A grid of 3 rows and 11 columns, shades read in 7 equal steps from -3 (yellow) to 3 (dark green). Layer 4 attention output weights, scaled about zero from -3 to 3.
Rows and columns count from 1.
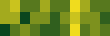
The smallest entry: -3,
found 2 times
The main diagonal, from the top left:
-1 -1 0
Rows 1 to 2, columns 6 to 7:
1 1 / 2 0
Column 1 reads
-1 -1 3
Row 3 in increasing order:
-3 0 0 1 1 1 1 1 2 2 3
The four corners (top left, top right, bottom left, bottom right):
-1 1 3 1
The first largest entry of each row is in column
3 3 1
